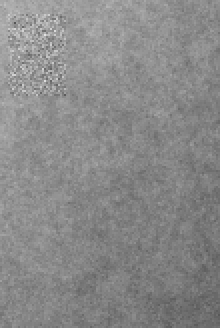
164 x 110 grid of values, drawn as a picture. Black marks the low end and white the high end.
There is an overall slope up to the top left. An odd patch, rougher than its surroundings, sits in the top left. The halves do not mirror each other. There are no regular stripes.
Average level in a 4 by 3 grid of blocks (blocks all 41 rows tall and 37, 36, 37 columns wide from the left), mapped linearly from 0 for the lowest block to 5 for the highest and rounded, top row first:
5 4 3 / 4 3 2 / 3 2 1 / 2 1 0
